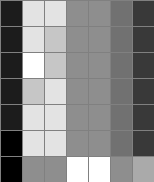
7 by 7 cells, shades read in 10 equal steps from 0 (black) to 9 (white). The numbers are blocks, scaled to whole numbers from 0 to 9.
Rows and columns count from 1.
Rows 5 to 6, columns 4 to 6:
5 5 4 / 5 5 4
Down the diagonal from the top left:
1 8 7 5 5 4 6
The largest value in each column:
1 9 8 9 9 5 6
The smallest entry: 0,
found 2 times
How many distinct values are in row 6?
5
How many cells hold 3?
0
